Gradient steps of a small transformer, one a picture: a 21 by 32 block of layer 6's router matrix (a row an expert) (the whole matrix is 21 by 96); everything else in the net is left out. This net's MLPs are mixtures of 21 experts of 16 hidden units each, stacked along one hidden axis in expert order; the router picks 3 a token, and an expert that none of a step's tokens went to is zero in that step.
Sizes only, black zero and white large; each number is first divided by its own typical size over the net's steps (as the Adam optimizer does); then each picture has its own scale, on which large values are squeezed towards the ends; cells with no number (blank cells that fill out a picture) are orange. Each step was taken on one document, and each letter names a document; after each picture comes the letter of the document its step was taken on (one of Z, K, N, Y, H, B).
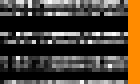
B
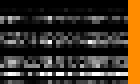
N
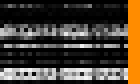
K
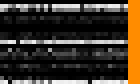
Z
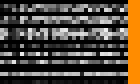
K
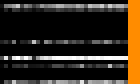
B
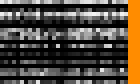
K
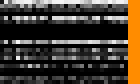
Z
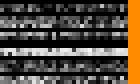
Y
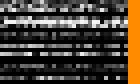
Y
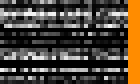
Y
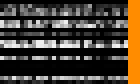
Y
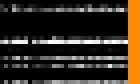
B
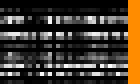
N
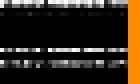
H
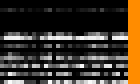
N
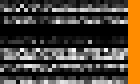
Z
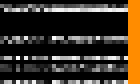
B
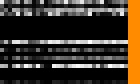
H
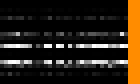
N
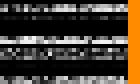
Z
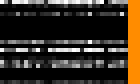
H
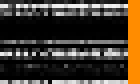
Z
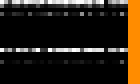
H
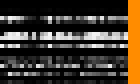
N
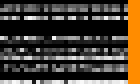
B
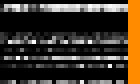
B
